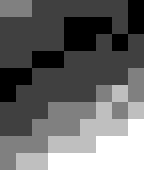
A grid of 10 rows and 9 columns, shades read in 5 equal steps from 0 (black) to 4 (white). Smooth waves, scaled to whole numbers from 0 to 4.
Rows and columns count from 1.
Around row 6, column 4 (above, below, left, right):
1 2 1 1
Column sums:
11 13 13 16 15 16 20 20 21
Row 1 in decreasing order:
2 2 1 1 1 1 1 1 0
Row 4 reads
1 1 0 0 1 1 1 1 1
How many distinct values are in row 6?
4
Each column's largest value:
2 3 3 4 4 4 4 4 4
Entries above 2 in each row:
0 0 0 0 0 1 2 4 6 8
